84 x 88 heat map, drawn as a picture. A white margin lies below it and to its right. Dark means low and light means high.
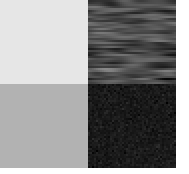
The table splits into 2 rows of 2 panels. Panel 1,1: very high, flat. Panel 1,2: low, streaked across. Panel 2,1: high, flat. Panel 2,2: very low, fine-grained, faint in contrast.
